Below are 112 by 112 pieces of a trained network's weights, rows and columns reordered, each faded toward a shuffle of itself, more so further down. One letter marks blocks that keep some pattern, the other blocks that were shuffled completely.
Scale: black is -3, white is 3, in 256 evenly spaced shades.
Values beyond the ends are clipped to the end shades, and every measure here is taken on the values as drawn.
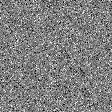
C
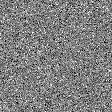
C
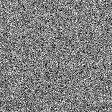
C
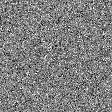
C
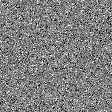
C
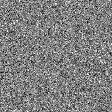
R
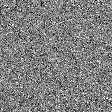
C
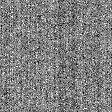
R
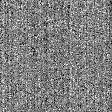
R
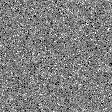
C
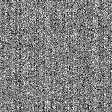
R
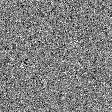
C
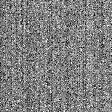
R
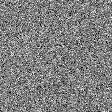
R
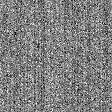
R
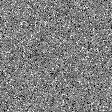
C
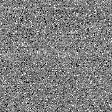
R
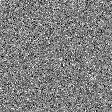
C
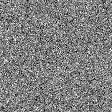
C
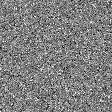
C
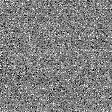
R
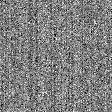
R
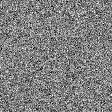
R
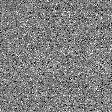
R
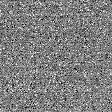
R
